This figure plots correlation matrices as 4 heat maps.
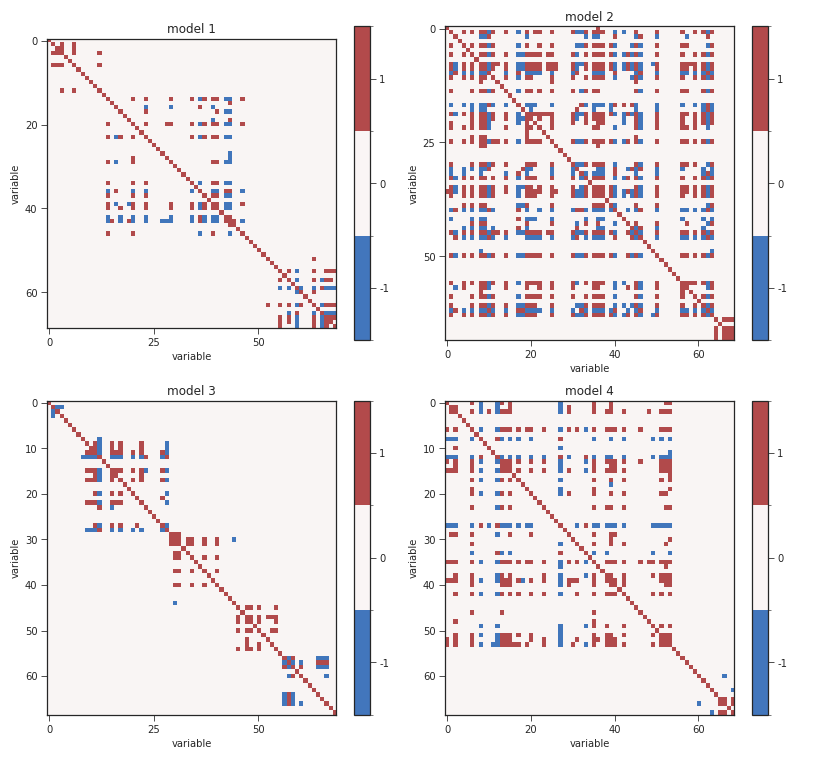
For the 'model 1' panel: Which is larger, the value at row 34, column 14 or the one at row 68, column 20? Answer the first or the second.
the first
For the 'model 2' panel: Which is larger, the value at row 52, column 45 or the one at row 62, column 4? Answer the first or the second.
the first
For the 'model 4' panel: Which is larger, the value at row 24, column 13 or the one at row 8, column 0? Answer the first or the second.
the first
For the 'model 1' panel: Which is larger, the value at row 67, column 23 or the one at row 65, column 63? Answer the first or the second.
the first
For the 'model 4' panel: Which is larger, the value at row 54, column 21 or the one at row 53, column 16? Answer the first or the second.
the second
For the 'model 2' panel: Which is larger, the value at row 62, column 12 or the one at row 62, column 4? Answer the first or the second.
the first
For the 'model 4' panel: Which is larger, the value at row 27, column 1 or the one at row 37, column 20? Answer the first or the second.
the second
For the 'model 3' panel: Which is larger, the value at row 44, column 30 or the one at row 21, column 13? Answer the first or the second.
the second
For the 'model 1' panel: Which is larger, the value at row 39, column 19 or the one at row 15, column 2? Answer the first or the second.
the second
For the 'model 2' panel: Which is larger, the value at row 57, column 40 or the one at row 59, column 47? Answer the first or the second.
the second
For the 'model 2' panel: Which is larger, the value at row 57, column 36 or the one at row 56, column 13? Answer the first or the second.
the first
